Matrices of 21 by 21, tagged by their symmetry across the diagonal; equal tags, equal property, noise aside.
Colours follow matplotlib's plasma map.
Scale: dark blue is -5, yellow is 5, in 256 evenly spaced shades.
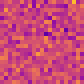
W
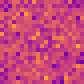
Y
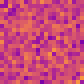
Y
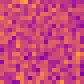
W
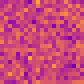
W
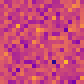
W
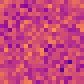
Y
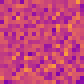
Y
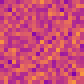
Y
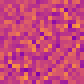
Y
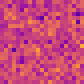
W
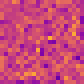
Y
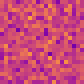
W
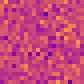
W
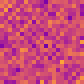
Y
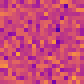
W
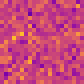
W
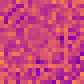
Y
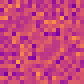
Y
